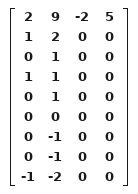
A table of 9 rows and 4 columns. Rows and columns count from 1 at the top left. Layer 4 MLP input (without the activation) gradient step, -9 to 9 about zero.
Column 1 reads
2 1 0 1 0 0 0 0 -1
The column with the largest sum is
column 2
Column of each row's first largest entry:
2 2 2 1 2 1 1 1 3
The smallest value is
-2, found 2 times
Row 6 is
0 0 0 0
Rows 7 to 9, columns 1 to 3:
0 -1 0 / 0 -1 0 / -1 -2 0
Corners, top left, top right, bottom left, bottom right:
2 5 -1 0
